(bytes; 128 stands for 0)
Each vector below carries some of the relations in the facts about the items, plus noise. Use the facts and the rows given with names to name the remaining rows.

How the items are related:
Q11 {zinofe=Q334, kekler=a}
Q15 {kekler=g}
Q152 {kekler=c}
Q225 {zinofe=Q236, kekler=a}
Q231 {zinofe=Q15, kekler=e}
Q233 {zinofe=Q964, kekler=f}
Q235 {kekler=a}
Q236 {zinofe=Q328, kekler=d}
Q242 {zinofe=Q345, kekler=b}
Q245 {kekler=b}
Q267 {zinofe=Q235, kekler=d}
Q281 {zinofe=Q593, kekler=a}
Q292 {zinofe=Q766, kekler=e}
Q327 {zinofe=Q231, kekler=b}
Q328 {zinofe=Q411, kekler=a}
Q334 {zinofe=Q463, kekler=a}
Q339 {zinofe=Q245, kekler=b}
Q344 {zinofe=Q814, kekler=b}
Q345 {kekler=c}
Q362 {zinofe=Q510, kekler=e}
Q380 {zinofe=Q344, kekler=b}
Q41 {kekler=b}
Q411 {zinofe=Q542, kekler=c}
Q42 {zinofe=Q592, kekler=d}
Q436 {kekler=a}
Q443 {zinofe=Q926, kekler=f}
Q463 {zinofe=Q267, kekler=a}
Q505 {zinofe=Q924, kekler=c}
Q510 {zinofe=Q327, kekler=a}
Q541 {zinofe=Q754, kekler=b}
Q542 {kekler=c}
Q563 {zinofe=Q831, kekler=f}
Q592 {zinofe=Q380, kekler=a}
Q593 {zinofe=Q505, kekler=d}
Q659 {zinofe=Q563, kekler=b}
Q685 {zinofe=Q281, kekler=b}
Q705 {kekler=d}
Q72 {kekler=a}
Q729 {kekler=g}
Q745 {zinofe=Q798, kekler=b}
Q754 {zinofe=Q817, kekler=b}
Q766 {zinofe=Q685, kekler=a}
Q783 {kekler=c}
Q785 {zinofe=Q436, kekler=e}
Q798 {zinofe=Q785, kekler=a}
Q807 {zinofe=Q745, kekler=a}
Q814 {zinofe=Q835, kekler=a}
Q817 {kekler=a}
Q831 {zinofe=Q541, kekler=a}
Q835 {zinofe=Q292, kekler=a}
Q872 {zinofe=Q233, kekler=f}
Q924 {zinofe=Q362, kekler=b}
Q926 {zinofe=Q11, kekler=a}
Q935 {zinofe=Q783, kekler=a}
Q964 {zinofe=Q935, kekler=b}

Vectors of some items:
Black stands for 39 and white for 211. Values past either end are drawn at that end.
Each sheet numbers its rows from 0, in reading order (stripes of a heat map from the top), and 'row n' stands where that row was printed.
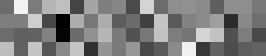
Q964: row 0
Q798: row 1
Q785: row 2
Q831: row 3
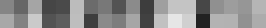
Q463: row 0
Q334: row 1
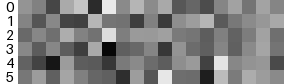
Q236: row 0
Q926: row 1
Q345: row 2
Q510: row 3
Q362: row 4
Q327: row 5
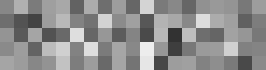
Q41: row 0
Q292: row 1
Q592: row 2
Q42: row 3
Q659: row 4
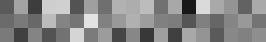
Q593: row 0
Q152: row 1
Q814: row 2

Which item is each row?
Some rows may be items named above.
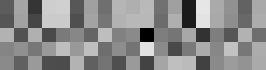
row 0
Q593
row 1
Q593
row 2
Q328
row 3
Q380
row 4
Q463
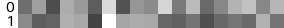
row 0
Q267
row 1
Q411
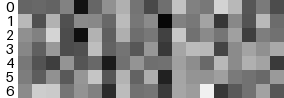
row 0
Q785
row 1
Q328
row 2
Q807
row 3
Q463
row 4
Q231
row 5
Q766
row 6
Q935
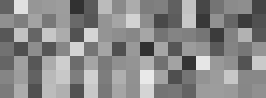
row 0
Q233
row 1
Q563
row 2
Q783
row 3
Q835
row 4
Q685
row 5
Q42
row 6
Q705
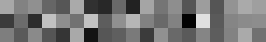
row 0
Q15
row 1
Q505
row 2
Q510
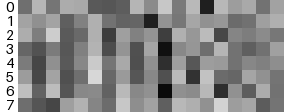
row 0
Q924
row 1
Q729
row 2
Q72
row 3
Q281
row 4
Q835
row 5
Q592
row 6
Q225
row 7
Q292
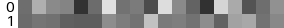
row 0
Q745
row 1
Q443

